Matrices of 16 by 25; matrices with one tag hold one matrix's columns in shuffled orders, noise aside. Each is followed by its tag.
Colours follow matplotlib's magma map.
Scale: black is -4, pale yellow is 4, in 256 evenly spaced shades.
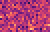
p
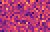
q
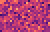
q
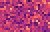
q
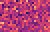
q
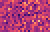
q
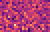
p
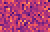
q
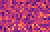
p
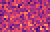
p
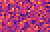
q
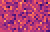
q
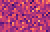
q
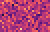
q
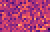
p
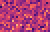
p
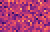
q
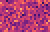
q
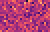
q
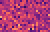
p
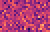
p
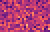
p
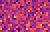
p
